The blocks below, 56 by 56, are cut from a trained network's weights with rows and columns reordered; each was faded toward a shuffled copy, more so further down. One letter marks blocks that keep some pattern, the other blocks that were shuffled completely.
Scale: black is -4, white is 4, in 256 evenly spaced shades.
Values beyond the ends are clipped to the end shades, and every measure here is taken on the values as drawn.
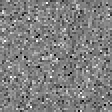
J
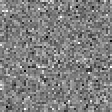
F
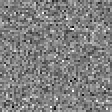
J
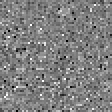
F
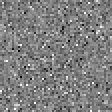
J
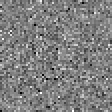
F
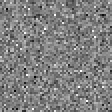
F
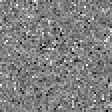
J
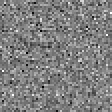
F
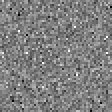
J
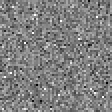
J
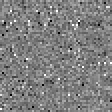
F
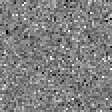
J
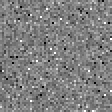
J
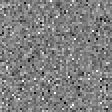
F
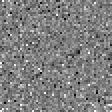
J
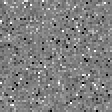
J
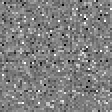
F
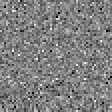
F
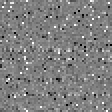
F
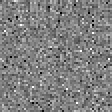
F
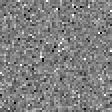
J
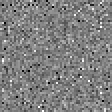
F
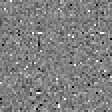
F
